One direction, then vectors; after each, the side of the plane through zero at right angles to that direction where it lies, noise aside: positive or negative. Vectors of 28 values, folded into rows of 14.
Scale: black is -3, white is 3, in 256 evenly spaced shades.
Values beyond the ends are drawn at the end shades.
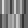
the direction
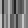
negative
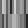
positive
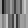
negative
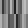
negative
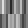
positive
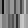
negative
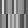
positive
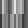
positive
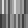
positive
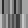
negative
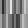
negative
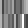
negative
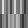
positive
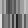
negative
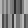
negative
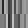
negative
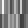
positive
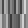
negative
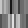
positive
